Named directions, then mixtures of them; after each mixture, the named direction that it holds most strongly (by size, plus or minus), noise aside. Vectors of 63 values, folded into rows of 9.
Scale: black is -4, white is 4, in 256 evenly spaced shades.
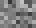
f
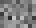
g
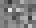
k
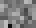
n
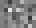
k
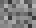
f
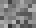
f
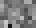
n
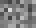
g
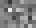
k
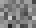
g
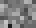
n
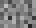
g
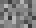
g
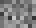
g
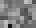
n
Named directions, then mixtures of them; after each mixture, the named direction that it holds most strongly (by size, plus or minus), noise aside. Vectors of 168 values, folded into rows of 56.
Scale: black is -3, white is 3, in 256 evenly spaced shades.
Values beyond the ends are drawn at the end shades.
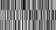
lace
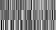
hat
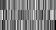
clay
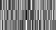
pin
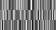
pin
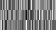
pin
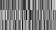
lace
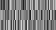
lace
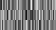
pin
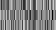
lace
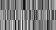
lace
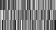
clay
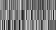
hat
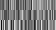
hat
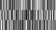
pin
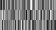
lace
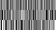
clay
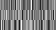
hat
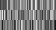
clay
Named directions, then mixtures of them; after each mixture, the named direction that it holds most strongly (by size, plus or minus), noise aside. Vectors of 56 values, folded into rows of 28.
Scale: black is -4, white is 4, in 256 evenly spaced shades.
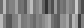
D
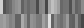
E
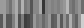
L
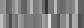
D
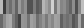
D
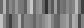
D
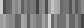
E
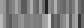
D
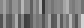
L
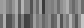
L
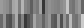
L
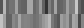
D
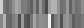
E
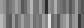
D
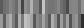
L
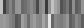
E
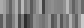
L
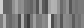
E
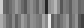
E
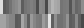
E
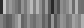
E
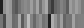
E
